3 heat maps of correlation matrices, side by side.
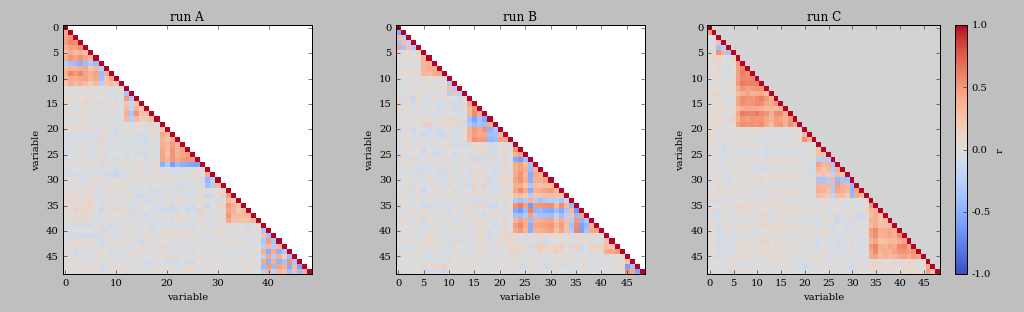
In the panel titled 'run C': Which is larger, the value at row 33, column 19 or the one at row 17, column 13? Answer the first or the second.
the second
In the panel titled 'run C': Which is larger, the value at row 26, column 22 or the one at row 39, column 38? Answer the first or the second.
the second
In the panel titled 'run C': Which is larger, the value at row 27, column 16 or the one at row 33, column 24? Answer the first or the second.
the second
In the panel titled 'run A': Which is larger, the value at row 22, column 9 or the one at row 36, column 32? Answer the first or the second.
the second
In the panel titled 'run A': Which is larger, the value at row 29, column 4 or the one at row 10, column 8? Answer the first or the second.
the second
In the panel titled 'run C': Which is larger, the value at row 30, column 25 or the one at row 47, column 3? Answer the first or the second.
the second
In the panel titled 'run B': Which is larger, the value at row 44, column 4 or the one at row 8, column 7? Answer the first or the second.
the second
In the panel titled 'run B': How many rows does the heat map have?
49
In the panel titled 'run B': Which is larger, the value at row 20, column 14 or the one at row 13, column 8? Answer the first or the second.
the first
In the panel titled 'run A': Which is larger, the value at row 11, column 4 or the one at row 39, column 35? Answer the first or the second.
the first
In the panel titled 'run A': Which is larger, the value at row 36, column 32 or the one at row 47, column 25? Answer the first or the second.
the first
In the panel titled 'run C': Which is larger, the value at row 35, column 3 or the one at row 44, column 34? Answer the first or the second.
the second
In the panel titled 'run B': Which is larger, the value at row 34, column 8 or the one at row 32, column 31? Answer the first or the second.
the second
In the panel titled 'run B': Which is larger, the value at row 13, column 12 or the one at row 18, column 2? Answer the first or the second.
the second
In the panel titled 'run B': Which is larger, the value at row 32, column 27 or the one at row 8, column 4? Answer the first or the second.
the first
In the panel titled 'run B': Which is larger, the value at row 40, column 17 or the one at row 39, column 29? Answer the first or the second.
the second
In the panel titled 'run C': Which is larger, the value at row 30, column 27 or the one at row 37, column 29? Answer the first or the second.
the second
